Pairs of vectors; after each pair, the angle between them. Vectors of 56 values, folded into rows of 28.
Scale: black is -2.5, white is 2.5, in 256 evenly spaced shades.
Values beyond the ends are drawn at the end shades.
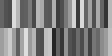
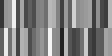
partly aligned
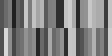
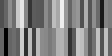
partly opposed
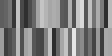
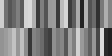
partly opposed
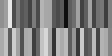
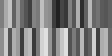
nearly parallel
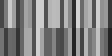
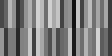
nearly parallel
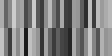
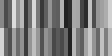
nearly parallel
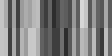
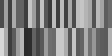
orthogonal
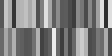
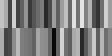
partly opposed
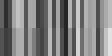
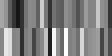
partly opposed
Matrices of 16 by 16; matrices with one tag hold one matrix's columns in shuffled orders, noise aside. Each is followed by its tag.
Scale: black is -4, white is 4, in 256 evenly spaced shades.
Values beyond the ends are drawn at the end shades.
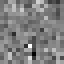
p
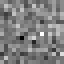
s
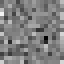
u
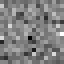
s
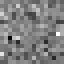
s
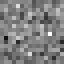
s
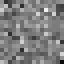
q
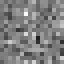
u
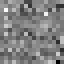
q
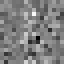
u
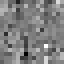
p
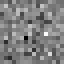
s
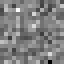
q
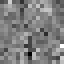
p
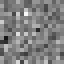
u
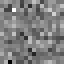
q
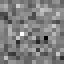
s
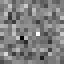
s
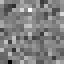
q
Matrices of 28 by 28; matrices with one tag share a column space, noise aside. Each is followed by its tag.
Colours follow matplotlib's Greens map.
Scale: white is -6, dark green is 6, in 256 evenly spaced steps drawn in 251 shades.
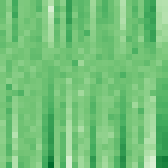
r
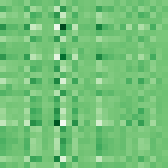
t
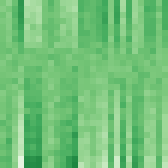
r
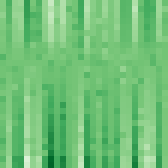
r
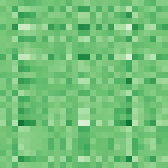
t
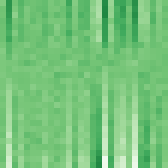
r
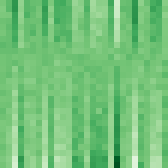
r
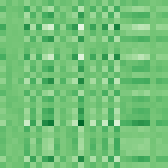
t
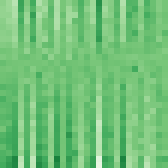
r
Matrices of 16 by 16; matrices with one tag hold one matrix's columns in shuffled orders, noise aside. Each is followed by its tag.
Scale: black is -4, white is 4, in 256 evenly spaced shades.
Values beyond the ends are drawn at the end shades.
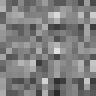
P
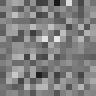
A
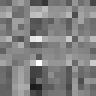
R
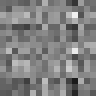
P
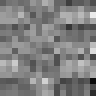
P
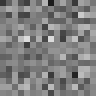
A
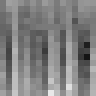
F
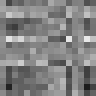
R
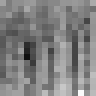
F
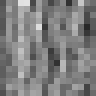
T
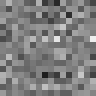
A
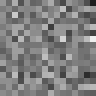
A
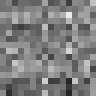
P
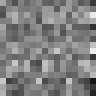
P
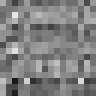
P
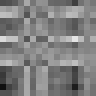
R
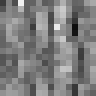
T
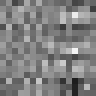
P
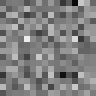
A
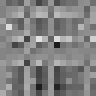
R
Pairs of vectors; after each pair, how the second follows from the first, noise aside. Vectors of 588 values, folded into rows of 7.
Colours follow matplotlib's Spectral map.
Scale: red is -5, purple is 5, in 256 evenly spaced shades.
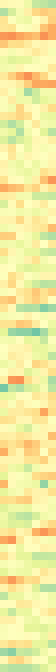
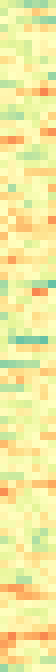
reversed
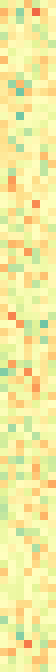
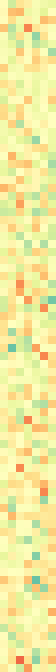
reversed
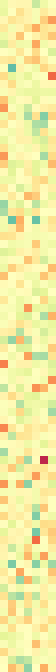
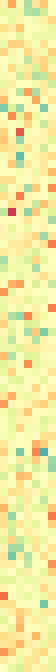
reversed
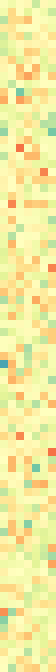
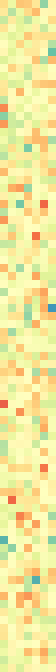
reversed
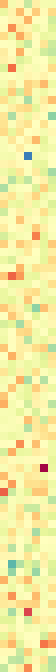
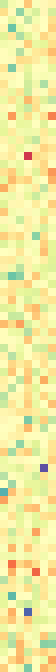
negated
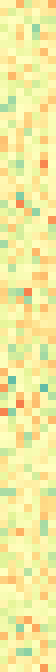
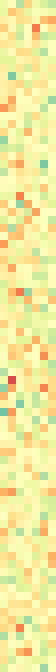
negated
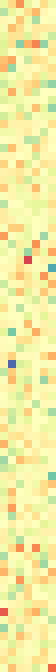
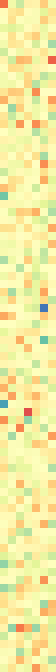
reversed
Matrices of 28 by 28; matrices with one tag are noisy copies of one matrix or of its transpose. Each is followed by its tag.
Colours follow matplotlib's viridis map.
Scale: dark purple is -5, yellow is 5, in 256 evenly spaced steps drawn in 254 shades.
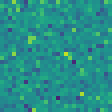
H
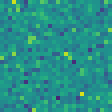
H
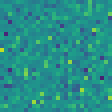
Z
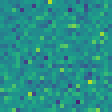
Z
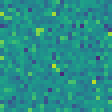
H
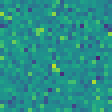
H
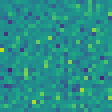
Z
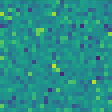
H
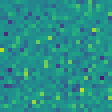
Z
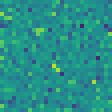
H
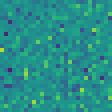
Z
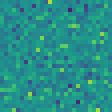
Z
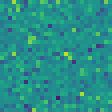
H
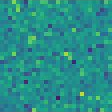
H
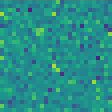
H
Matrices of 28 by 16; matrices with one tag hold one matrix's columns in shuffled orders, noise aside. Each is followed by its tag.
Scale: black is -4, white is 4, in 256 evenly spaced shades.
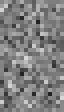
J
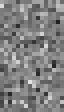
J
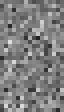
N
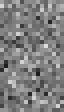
J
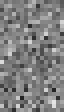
N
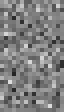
J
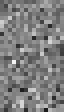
N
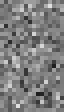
J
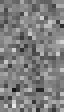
N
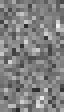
N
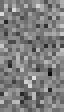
J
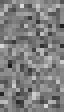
J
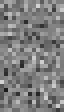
J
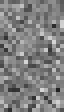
N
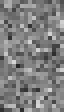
N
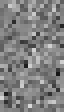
J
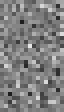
J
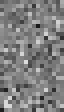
N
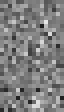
N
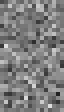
J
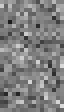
J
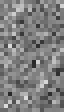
J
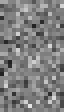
J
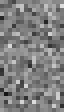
J
